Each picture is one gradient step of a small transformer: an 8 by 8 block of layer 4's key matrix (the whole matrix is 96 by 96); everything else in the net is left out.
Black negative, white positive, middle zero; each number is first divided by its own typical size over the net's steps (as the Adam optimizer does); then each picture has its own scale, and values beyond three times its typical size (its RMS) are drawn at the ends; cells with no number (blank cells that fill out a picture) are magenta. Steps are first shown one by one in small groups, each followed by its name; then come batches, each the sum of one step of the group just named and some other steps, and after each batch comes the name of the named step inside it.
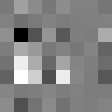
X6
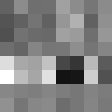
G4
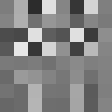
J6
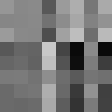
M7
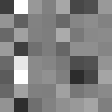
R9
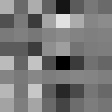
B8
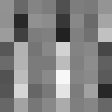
X6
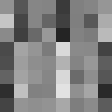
R9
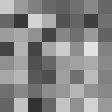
J6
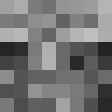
M7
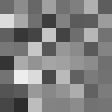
X6
